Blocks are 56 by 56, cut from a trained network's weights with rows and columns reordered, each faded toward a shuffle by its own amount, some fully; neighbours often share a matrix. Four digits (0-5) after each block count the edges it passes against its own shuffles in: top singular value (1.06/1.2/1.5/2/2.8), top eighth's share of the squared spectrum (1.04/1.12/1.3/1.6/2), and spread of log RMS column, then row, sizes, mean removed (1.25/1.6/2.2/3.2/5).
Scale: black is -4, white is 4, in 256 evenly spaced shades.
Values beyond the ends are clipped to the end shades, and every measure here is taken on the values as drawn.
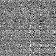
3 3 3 0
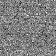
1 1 0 0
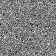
0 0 0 0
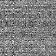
3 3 2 0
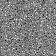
0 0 0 0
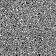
0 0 0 0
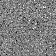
0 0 0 0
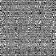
3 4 3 0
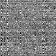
3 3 3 0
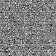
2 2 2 0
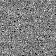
1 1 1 0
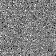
0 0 0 0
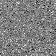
1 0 0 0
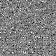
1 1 0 0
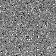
0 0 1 0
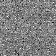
1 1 1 0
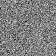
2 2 0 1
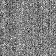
2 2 0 1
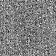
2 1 0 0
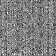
3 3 0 2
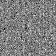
1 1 0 0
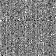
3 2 0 2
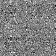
2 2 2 0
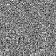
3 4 1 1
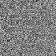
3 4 2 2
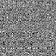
3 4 2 2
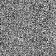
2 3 1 0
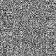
3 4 1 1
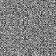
3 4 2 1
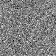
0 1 0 0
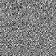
3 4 2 2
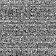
3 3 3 1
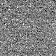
1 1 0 0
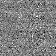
2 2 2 0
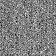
2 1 0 0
